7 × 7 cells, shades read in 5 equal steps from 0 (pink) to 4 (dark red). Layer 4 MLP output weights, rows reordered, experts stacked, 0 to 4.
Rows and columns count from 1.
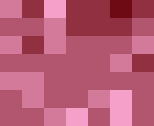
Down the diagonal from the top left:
1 2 1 2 2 0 2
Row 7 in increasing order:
0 0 1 2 2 2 2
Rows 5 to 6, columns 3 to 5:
2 2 2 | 2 2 1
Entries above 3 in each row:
1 0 0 0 0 0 0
